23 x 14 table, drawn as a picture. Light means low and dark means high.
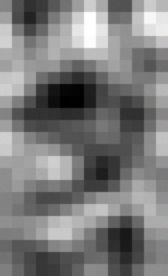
The texture is blotchy. The ninth with the highest average is the centre. On average the colour sits 50% of the way up the scale.
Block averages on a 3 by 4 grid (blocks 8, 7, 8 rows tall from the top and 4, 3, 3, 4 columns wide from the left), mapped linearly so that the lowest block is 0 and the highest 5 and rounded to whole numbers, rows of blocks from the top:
1 2 0 0 | 1 4 5 3 | 3 2 3 2
